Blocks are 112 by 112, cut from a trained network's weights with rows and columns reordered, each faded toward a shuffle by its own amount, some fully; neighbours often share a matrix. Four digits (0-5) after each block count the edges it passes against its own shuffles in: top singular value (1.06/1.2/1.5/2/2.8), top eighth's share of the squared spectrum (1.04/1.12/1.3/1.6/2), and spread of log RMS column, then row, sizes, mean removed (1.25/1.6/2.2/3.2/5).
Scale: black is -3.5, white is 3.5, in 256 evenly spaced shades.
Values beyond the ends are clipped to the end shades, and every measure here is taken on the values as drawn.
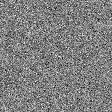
0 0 0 0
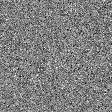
1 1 0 0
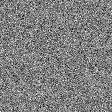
0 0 0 0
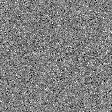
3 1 0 1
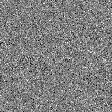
3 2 0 1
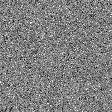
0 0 0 0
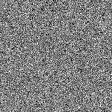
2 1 0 0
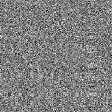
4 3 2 2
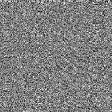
4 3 2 2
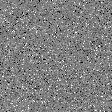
2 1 0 1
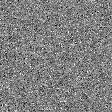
1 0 0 0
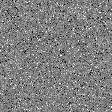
2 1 0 0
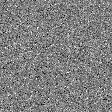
1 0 0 0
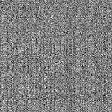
4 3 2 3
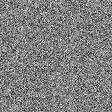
0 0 0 0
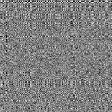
5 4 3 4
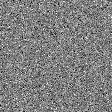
0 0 0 0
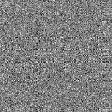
4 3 1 2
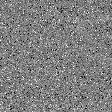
2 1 0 1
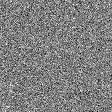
1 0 0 0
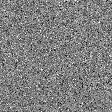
1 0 0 0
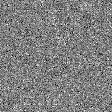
3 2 0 1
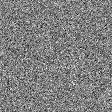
1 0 0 0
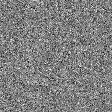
2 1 0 0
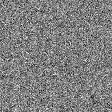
2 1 0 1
